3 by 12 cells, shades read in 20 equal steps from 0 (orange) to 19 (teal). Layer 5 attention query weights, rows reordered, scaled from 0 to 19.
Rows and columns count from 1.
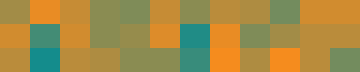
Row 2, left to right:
3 15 3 9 8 2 18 1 10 7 5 5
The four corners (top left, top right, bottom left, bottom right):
7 3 5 11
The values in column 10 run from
0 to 11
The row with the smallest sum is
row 1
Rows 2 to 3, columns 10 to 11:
7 5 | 0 5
